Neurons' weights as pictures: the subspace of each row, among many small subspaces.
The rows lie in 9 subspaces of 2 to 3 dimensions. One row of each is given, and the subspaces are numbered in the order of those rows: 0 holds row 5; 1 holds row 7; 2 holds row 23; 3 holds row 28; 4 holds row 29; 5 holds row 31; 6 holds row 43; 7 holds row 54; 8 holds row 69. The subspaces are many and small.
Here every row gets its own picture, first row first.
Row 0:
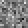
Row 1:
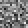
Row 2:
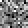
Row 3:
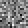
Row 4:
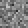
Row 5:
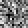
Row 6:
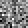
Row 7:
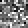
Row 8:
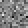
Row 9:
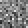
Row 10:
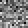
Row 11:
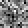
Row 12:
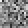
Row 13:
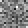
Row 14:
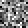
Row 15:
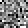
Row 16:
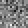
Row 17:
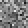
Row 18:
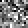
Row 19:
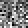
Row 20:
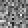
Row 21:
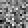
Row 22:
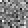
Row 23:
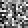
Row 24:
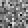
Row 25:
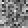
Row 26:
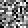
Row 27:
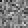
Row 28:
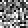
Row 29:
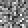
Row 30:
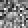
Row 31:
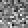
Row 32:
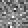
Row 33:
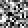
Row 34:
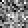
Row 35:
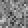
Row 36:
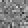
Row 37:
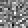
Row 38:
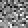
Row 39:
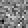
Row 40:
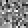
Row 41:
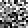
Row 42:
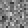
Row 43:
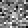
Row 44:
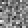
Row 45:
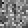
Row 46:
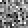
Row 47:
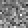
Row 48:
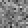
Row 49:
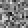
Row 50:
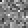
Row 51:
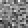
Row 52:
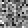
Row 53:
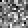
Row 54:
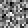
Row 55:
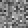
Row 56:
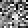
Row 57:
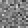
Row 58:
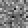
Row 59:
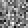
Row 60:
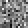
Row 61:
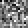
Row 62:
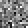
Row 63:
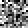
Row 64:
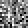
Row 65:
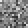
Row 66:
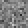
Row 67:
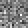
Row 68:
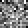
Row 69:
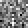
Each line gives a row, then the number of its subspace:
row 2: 0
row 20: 8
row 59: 8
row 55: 6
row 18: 1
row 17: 5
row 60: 8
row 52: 2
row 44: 3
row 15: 3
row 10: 3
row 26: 3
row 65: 8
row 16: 3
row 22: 3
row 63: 2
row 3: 0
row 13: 6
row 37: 4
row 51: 5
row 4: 8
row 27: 8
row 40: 8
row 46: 3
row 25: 2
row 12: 1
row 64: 0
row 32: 0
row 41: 5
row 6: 0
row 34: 5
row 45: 2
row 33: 7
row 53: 1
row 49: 7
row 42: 7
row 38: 5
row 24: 8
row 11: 0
